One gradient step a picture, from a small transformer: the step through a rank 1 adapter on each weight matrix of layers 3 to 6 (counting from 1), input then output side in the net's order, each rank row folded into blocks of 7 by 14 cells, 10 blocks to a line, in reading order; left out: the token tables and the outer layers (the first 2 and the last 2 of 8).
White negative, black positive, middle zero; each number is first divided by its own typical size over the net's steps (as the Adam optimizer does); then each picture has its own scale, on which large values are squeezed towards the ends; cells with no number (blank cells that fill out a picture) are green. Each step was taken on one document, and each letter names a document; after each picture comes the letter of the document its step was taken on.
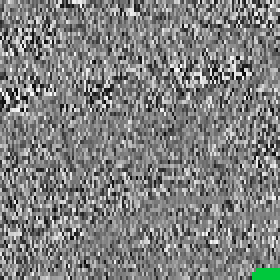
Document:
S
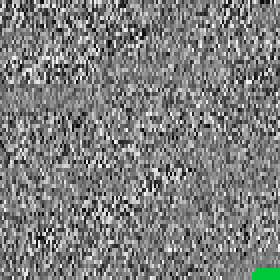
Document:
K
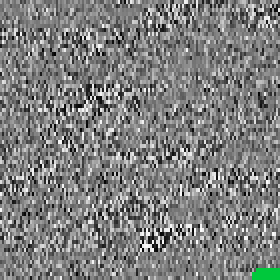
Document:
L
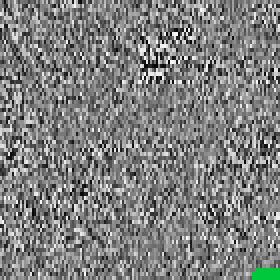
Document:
S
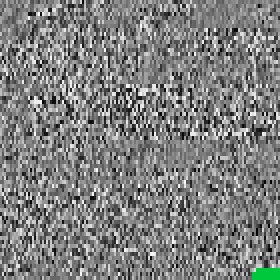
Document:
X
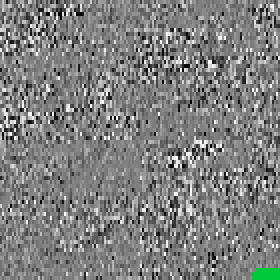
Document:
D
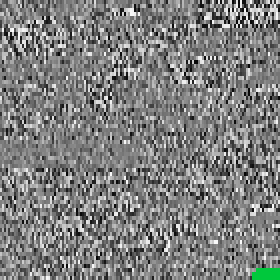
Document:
S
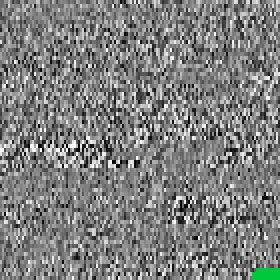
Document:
X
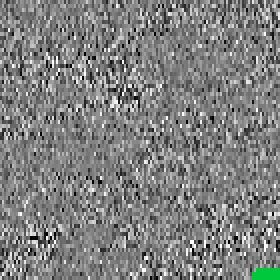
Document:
K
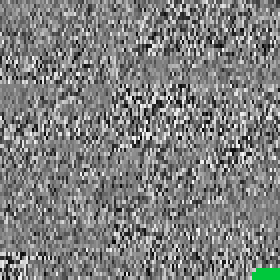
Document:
X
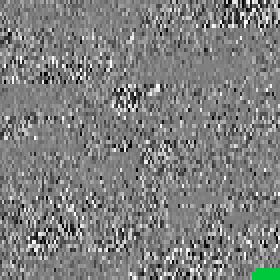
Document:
K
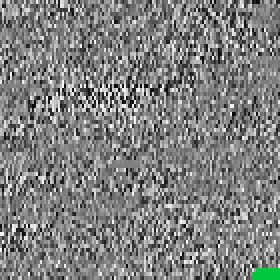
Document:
X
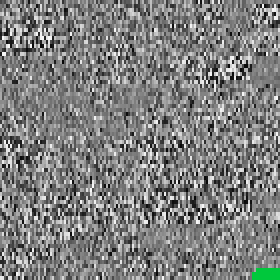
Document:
S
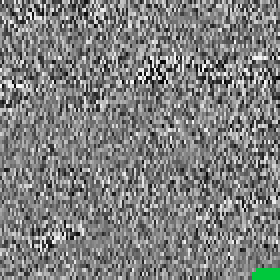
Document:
S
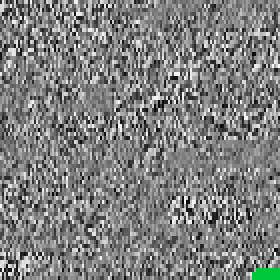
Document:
X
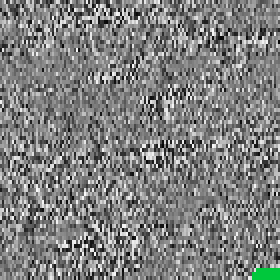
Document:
L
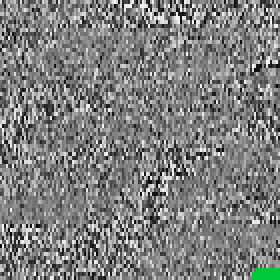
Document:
L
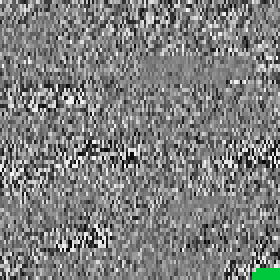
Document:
L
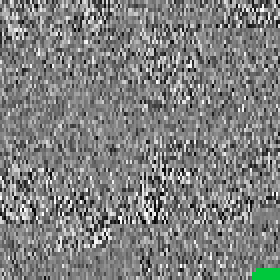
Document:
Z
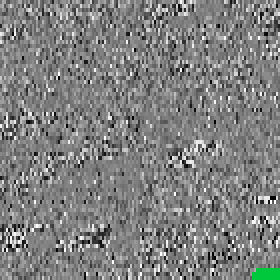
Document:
D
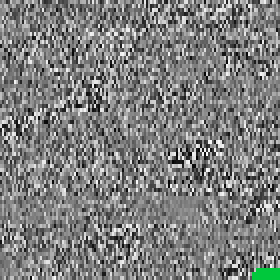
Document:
L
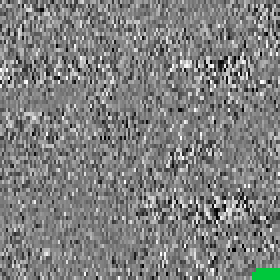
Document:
D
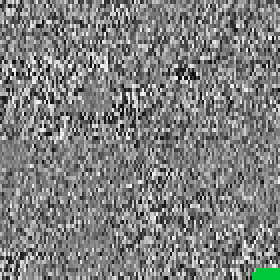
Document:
X
